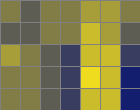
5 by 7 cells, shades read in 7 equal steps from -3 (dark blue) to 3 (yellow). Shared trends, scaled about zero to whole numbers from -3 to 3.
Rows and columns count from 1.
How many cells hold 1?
4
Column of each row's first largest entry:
5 5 5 5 5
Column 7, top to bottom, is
0 -1 -2 -3 -3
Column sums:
0 -2 -3 -6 10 8 -9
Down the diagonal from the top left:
0 -1 -1 -2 2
